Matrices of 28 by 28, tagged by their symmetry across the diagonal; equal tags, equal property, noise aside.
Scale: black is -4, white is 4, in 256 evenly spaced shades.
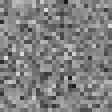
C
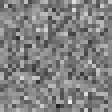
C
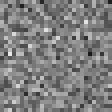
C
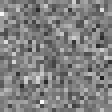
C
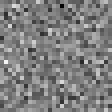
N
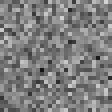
C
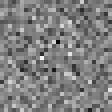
N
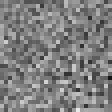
N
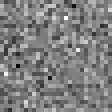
N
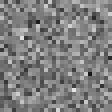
N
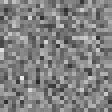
C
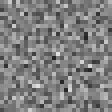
N
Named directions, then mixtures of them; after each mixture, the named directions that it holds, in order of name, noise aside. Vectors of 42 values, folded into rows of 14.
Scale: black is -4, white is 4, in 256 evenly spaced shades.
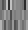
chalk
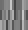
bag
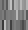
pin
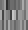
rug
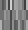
chalk, pin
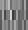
chalk, rug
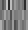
chalk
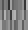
chalk, rug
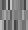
chalk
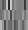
chalk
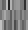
chalk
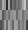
chalk, rug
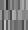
pin, rug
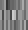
rug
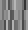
bag, chalk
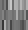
pin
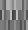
pin, rug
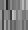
pin, rug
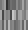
rug
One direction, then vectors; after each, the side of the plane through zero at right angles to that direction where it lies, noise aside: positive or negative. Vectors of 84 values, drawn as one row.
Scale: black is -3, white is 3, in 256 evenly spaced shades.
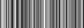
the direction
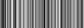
negative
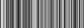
positive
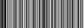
negative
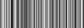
positive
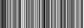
negative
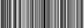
negative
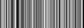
positive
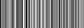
positive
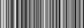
positive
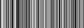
positive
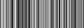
positive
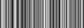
positive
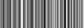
negative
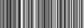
negative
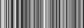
positive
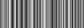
positive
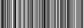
negative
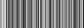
positive
